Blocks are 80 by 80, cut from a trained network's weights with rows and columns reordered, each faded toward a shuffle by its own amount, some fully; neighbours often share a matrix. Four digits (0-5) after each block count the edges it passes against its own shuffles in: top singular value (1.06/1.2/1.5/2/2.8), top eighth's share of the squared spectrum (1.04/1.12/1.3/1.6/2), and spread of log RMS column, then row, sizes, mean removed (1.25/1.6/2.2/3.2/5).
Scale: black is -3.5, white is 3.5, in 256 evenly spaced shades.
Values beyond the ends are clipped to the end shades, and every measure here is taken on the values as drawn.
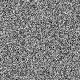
2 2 0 0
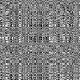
5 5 3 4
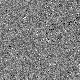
1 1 0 0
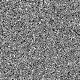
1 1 0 0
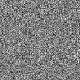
4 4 2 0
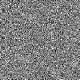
4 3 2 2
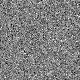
1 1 0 0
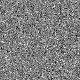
1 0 0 0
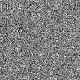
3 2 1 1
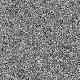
2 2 0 0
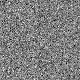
2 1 0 0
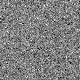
0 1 0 0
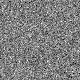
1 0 0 0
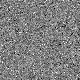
0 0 0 0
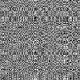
5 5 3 3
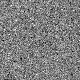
2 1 0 0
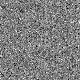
1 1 0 0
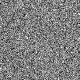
2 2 0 1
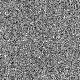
2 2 0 0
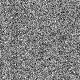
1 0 0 0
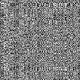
4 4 2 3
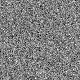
0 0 0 0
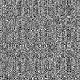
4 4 1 2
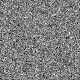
0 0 0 0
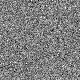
0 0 0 0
